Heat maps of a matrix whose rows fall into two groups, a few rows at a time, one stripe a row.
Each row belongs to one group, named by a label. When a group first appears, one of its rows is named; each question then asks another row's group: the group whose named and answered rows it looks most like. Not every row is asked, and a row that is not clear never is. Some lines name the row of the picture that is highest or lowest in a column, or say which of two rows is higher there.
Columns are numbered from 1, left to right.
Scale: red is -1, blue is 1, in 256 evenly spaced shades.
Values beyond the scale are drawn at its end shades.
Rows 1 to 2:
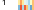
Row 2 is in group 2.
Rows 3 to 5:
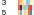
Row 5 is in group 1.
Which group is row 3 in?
2
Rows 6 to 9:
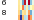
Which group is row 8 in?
1
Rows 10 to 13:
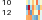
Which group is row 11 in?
2
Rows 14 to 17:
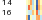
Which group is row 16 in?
1
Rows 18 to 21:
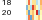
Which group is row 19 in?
2
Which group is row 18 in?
2
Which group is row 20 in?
1
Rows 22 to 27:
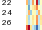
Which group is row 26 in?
1
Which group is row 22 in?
1
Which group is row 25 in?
1
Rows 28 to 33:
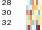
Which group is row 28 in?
1
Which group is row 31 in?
1
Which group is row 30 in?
1
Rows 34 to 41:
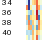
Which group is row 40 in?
1
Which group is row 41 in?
1
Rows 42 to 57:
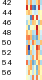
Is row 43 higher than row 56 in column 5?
Yes
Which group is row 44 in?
2
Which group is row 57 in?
1
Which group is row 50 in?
2
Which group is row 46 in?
2
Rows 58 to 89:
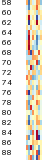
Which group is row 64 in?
2
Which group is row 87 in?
1
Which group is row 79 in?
1
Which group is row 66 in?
2
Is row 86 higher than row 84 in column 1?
Yes
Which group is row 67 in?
2
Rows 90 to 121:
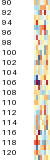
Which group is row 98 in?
1
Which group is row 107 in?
1
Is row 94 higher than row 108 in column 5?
No
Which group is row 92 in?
1
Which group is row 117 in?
2
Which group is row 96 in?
1
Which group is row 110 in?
2
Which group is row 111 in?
1
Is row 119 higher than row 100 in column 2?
Yes
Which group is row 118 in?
2
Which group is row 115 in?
1
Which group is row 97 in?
2
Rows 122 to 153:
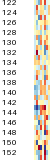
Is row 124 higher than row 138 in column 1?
Yes
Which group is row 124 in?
2
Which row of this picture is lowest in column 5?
143
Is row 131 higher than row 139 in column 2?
No
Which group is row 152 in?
1
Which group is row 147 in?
1
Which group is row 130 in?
1
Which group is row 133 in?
1
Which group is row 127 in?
1
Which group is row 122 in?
1
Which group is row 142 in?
2
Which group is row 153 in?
1
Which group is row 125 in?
1
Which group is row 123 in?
2
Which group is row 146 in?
1
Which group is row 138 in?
1
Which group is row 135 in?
1
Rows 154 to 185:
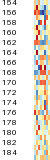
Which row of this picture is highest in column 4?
156
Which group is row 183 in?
1
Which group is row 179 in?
1
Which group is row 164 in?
2
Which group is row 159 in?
2
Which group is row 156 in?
2
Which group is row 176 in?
2
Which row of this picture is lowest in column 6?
167
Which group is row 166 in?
2
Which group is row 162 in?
2
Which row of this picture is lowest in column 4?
167
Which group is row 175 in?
1
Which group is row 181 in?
1
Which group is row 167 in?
1
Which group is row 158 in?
1
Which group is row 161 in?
2
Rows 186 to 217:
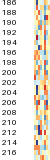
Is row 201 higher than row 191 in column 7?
No
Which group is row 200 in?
1
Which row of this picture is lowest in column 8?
187
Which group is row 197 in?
2
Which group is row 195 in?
1
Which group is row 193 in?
2
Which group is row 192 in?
1
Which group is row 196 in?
2
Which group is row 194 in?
1
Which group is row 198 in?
1
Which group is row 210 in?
1
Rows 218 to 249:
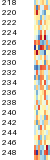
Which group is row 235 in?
2
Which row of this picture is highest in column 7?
227
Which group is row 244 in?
2
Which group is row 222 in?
1
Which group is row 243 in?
1
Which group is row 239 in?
1
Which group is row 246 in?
1
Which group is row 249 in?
2
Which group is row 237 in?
1
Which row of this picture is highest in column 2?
248
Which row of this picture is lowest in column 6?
225
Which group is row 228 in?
2
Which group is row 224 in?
1
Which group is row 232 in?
2
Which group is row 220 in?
2
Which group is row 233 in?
2
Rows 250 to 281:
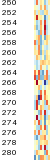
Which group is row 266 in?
2
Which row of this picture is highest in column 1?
281
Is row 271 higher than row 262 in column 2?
No
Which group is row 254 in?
1
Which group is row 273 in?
2
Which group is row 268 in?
1
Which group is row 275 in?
1
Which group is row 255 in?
1
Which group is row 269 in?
1
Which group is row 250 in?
2
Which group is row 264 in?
2
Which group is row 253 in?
2
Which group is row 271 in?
2
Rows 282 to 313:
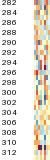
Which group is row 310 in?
2
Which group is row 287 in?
2
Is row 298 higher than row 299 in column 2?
No
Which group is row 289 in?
2
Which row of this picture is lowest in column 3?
311
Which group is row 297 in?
1
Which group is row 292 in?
2
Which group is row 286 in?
1
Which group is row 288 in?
2
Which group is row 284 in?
1
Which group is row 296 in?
2
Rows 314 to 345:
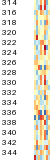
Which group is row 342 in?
2
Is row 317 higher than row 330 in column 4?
Yes
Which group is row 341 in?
1
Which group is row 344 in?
2
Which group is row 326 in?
2
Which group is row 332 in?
1
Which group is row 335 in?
2
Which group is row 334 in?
2
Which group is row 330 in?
1
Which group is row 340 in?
1
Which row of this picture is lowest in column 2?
321
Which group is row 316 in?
2
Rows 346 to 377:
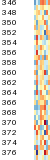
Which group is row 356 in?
2
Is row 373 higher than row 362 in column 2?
Yes
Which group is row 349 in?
2
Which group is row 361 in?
2
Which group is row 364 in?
2
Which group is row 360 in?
1
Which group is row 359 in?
2
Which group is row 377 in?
2
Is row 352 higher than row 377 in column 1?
No
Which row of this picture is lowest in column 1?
371
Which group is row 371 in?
2
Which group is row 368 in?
1
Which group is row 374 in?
1
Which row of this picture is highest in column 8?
371
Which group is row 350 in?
1
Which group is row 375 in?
2
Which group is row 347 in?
2
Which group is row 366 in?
1
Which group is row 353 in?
2
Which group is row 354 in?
2
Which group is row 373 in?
2
